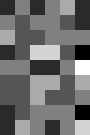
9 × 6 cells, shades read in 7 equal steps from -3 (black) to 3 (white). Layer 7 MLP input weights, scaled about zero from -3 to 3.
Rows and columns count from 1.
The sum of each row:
-5 -4 -1 -3 -1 0 -3 -6 -1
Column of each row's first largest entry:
5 1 1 3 6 3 3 3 6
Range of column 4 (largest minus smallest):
4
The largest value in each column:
1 1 2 2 1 3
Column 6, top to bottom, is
-2 -2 0 -3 3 1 0 -3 2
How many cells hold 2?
3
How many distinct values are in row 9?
4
